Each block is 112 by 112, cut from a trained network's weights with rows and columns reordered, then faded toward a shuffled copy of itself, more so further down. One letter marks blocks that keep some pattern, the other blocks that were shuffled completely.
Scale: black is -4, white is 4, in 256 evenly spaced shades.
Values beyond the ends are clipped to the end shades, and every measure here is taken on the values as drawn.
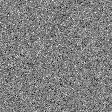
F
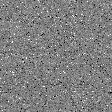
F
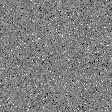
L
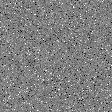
L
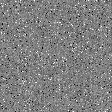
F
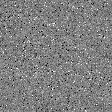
F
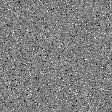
L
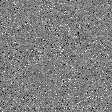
F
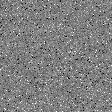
L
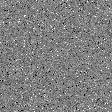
L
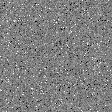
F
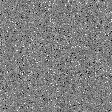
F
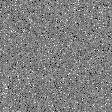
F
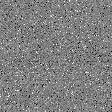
F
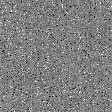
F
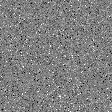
L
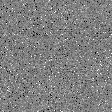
F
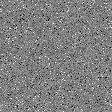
L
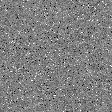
L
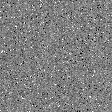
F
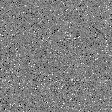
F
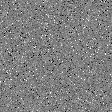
L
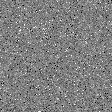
L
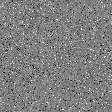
L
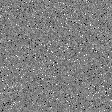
L
